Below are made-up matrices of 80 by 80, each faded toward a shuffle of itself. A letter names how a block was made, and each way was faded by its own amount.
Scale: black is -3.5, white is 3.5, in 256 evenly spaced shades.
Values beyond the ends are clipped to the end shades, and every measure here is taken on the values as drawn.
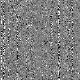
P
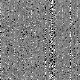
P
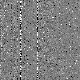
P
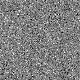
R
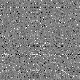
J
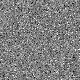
R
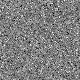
R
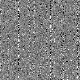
P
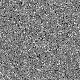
R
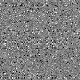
J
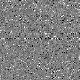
J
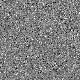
R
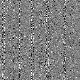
P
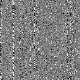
P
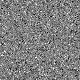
R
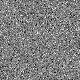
R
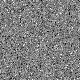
R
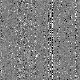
P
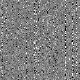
P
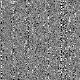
P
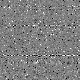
J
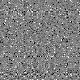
J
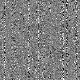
P
